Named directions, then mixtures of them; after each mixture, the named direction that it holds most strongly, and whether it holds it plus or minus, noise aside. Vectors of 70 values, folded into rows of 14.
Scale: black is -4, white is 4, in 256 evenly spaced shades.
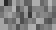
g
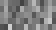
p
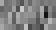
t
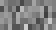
t, plus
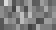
g, minus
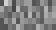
g, minus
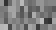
p, minus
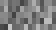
p, plus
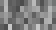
p, plus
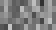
p, plus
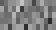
p, minus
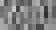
t, plus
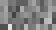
p, plus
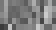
p, plus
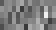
t, minus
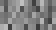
p, minus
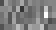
t, minus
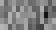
t, plus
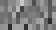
p, minus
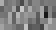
t, plus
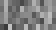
p, plus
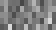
p, plus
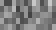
g, plus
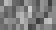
g, minus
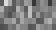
g, minus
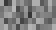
g, plus
